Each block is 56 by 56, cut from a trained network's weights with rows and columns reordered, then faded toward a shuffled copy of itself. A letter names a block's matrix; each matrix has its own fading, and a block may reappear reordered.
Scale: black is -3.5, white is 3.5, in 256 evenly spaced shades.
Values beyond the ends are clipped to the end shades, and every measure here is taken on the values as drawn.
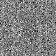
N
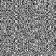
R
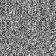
R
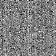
N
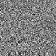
R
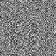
R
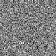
R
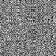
R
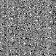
N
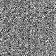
N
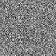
R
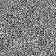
R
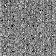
N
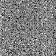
N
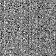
N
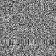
R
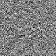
R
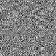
R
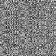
R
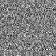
R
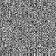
R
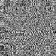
R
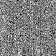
N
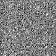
N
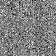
N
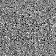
N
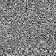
R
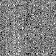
N
